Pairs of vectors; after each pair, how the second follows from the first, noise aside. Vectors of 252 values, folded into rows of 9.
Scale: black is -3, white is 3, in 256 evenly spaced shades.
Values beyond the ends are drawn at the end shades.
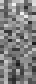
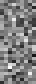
shuffled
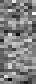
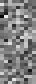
shuffled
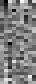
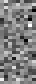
shuffled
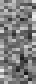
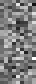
shuffled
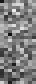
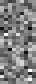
shuffled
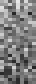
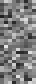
shuffled
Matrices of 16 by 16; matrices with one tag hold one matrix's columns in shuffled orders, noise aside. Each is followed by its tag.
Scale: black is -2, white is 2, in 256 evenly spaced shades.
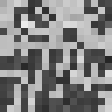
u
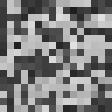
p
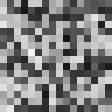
p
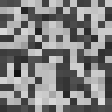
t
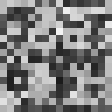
t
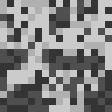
u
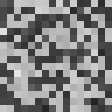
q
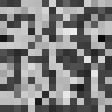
t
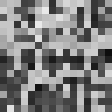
u
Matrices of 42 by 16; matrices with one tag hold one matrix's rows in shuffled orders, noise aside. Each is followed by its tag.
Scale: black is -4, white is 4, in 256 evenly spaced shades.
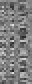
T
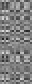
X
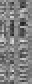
T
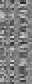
T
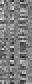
T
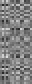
X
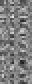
T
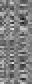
T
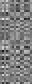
X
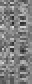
T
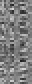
T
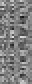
T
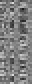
T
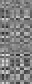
X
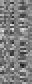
T
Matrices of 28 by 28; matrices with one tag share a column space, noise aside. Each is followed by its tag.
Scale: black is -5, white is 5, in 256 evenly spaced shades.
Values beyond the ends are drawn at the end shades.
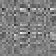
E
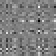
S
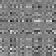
S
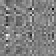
E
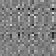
E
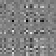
S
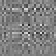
E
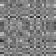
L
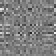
E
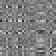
S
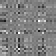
S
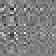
E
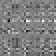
S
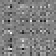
S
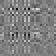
E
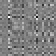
L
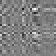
E
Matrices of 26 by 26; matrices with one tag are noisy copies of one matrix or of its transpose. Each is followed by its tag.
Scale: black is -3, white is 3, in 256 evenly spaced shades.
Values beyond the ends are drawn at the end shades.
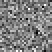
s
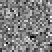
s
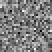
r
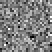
s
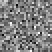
r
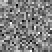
r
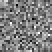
r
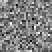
r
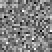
r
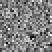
s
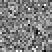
s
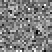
s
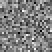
r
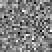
r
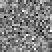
r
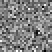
s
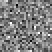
r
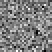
s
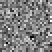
s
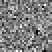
s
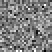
s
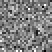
s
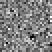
s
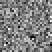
s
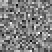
r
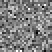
s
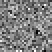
s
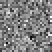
s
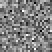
r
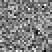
s
